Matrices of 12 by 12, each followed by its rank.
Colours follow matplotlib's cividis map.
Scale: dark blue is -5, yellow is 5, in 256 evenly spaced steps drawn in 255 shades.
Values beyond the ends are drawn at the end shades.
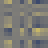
one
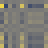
one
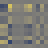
one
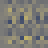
two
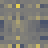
two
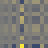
one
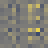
two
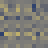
two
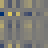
one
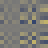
one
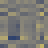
two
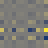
one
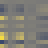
one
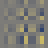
one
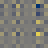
one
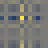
one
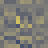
two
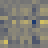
two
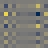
one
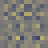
two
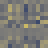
two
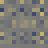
two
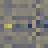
two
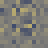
two
